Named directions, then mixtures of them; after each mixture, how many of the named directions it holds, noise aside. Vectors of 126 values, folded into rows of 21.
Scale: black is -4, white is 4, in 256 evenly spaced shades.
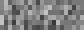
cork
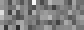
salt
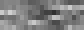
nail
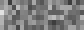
three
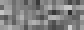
two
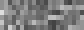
three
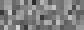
two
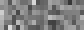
three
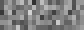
two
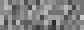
one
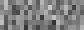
one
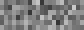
two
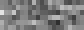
two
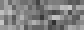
two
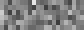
one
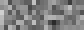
three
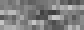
one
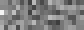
two
